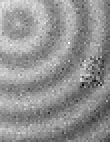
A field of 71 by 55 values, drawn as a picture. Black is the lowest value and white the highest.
The field climbs toward the top left. The bottom right is the ninth with the lowest average. The middle right is the roughest part. No row or column stands out. The histogram is bell-shaped. The top left is the ninth with the highest average. An odd patch, rougher than its surroundings, sits in the middle right. Rings spread out from the top left.
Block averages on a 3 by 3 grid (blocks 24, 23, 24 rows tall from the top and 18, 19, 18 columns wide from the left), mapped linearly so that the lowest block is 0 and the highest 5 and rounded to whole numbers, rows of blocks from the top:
5 4 2
3 2 1
3 1 0
